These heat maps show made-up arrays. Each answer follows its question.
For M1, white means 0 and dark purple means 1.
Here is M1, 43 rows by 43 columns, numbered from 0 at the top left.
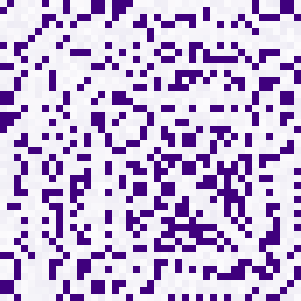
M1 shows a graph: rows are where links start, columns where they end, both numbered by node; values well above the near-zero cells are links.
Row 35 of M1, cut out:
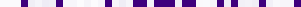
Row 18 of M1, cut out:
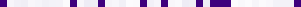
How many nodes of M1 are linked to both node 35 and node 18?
4
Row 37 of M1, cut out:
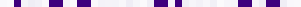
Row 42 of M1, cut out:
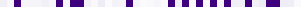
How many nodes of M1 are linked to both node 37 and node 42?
6
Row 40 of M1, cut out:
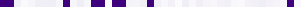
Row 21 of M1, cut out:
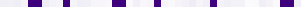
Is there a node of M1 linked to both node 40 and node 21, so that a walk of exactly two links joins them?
yes
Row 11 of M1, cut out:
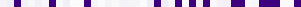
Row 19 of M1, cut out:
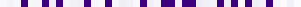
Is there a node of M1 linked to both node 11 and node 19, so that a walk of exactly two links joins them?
yes
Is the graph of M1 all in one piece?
yes
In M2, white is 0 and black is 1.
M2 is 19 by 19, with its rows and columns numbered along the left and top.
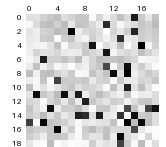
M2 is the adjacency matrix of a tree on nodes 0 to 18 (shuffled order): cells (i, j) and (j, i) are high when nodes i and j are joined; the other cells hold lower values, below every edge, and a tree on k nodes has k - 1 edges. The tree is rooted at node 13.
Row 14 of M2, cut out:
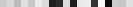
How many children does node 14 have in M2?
4
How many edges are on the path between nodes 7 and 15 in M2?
2
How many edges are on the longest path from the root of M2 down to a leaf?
5
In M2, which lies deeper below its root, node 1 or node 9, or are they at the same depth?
node 9
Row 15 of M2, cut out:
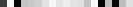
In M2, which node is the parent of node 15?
14
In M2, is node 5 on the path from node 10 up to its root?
no
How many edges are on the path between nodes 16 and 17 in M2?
4
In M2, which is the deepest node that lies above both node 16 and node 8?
14
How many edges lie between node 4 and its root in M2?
4
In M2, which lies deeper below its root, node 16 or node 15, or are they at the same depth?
node 16
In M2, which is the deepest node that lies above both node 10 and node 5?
14
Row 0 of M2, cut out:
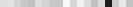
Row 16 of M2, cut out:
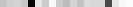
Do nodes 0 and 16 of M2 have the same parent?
yes
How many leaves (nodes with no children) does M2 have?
10
